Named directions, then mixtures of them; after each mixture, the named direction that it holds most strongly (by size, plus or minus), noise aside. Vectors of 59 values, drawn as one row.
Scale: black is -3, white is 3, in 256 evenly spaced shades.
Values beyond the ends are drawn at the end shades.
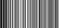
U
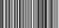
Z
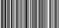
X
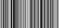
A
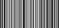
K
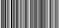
X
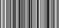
X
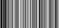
U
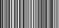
Z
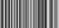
Z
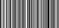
X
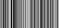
A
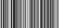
A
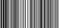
A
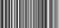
Z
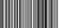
Z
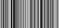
A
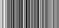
U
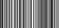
Z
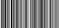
X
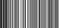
U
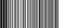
U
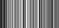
U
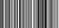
Z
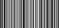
K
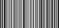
K
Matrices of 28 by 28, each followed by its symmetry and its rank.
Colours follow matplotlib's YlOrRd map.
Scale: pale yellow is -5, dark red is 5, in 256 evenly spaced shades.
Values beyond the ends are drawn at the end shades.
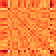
symmetric, rank three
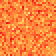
symmetric, full rank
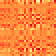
neither, rank three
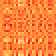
neither, rank three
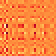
neither, rank two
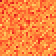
symmetric, full rank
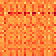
neither, rank three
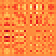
antisymmetric, rank two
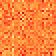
neither, rank five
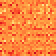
neither, rank five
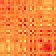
symmetric, rank three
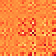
symmetric, rank three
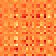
antisymmetric, rank two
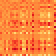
antisymmetric, rank two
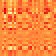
neither, rank two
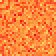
symmetric, full rank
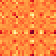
symmetric, rank three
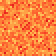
symmetric, full rank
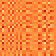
neither, rank two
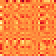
antisymmetric, rank two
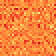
neither, rank five
